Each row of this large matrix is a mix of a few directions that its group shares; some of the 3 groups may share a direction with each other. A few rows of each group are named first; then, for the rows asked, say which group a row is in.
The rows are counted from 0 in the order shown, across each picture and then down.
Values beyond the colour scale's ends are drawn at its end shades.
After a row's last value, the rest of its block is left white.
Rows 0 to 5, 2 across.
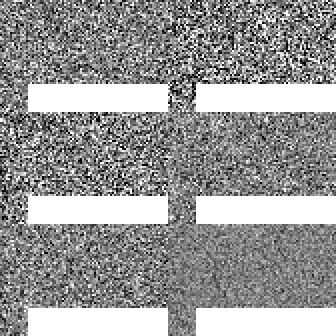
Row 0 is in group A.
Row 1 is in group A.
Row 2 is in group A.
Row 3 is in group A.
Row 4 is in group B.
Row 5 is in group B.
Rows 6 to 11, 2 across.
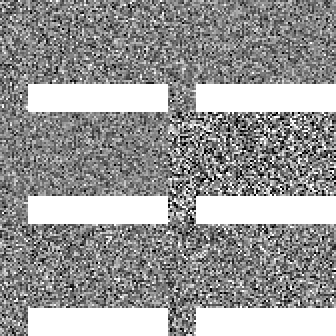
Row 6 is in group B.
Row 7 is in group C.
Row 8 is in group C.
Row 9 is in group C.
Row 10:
B
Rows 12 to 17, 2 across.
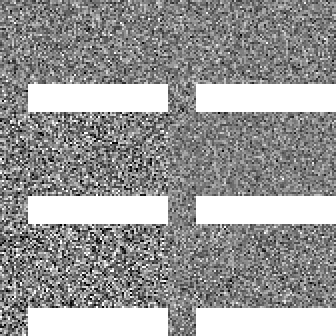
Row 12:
C
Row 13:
B
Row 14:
A
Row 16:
C
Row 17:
A
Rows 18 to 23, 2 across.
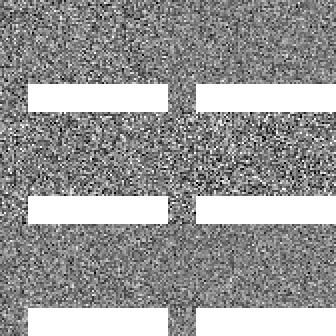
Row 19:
B
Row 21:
A
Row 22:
A
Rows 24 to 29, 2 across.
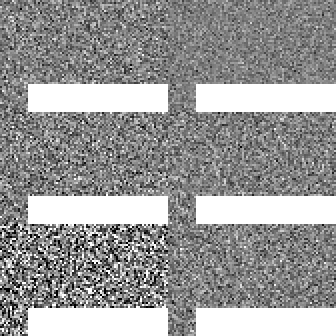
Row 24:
C
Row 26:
A
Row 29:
C
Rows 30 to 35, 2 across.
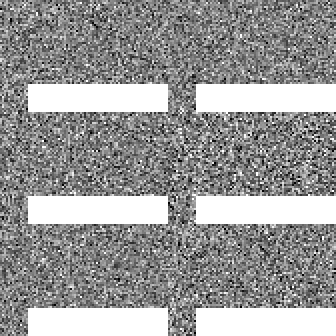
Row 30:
A
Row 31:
B
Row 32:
B
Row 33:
A
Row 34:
B
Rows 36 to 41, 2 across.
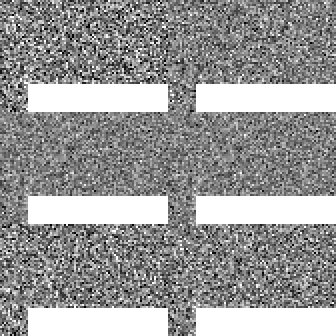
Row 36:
B
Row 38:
C
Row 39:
C
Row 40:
B
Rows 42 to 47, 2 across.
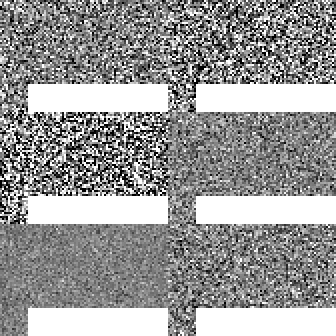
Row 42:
A
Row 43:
C
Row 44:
C
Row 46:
A
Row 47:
B
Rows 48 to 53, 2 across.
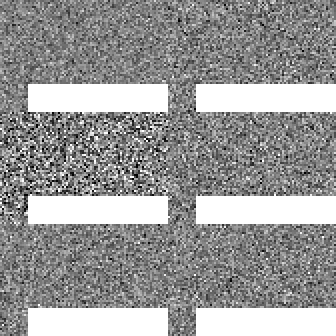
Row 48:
C
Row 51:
A
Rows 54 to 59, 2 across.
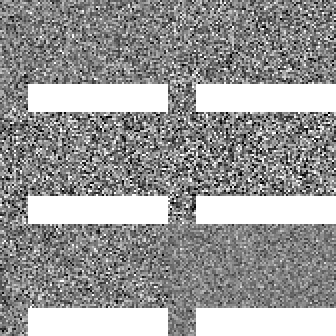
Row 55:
A
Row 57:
A
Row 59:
C
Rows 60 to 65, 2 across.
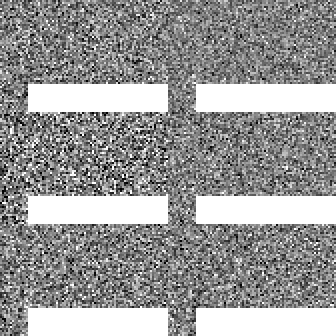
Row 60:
A
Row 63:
B
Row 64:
C
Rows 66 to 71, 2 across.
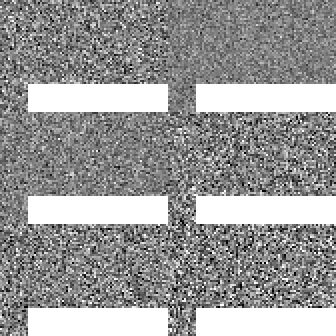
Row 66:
C
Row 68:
B
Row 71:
B
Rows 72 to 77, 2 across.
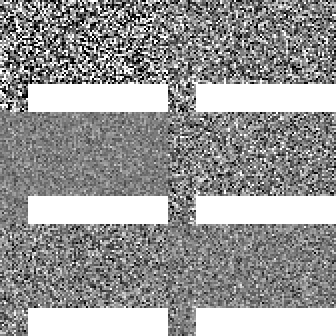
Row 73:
B
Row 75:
C
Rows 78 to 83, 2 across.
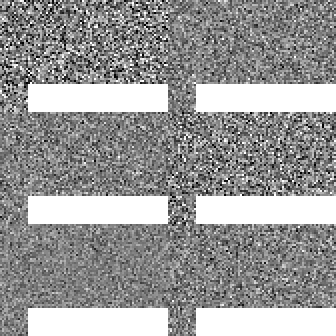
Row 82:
A
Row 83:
B
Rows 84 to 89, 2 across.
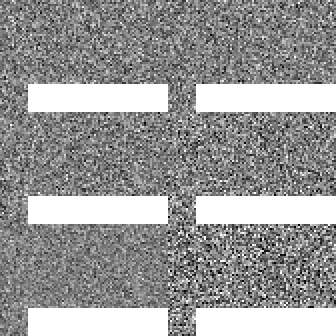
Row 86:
C
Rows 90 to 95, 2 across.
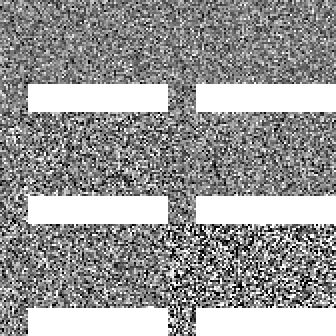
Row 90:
A
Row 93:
B
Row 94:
B
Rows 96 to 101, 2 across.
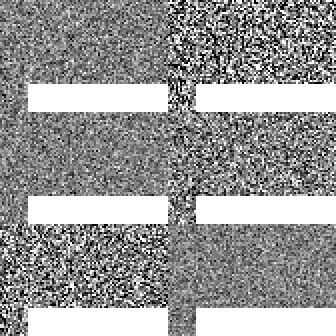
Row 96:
C
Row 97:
B
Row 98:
B
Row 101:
A
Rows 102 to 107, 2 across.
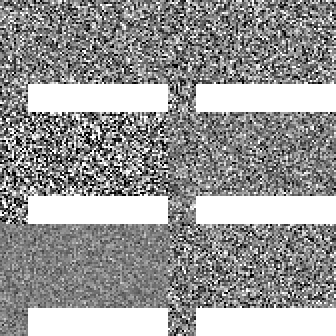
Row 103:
B
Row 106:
C
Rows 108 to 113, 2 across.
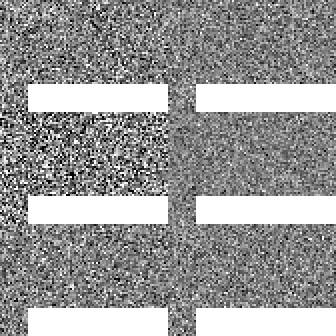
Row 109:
C
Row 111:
B
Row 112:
B
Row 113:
A
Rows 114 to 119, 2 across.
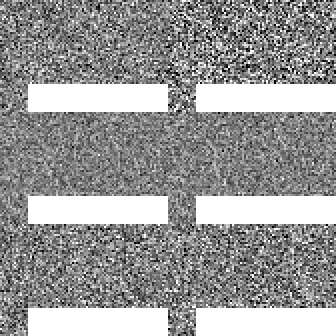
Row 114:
A
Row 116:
B
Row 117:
B
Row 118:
C
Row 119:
C
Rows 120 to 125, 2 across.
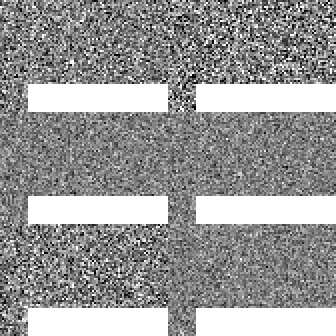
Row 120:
B
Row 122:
B
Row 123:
B
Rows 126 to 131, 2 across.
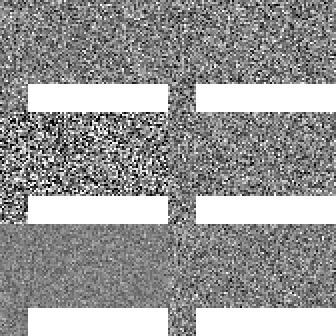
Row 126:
C
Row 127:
C
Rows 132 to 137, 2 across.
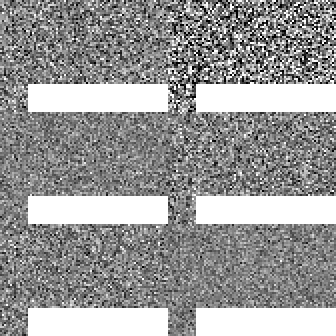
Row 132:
C
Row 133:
C
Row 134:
A
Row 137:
C
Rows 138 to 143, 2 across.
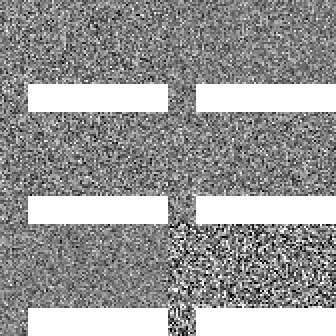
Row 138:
A
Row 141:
B
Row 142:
C
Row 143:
B
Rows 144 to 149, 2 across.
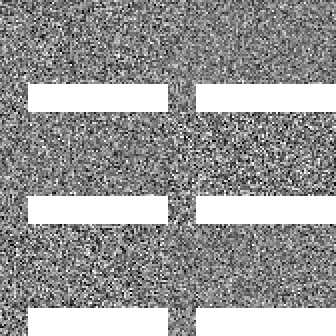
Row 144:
B
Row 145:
B
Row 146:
B
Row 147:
A
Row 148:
C
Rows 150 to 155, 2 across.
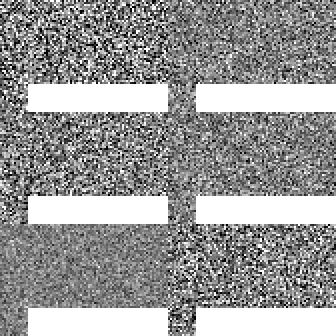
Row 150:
B
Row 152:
C
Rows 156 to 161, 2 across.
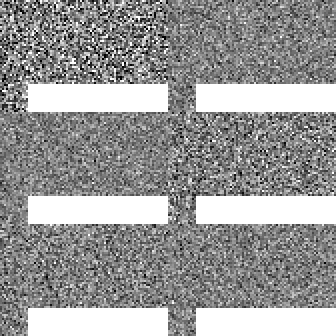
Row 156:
A
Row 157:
C
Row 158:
A
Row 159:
B
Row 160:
B
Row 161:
C
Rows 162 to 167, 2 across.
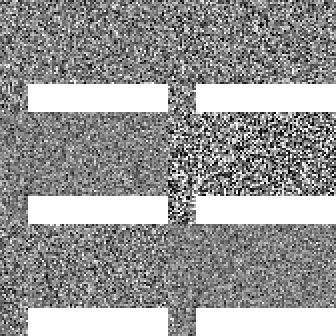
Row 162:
B
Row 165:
C
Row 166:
B
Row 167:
C
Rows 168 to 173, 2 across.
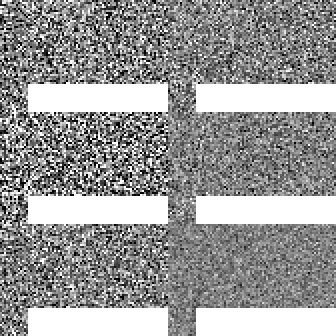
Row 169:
A
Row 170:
A
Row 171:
C
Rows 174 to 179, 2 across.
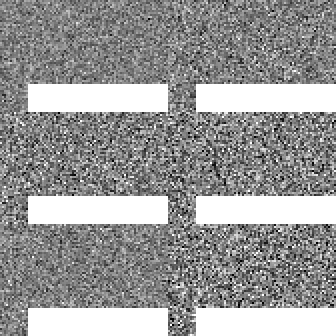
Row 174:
C
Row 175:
A
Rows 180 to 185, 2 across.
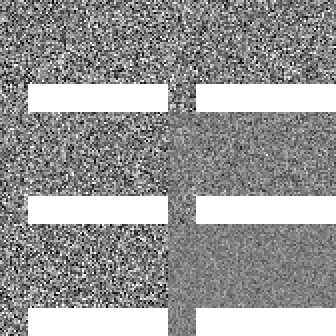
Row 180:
A
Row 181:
A
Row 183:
B
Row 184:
A
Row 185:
B
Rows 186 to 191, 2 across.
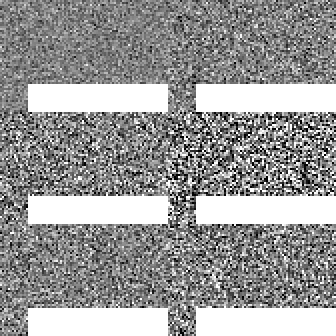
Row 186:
A
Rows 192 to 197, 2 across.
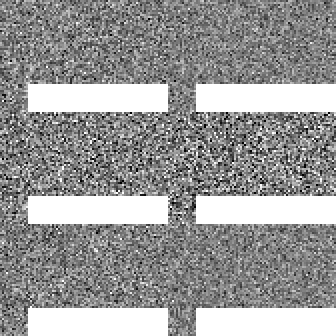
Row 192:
C
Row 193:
C
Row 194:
A
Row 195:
A
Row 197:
B
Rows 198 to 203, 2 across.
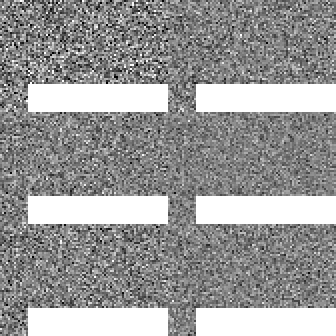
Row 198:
A
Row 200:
C
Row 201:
C
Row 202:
C
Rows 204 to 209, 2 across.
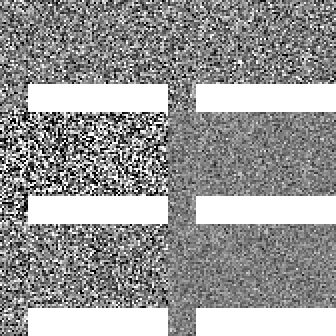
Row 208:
A
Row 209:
A
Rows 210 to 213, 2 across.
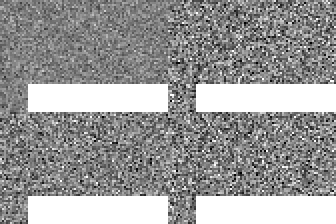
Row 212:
A
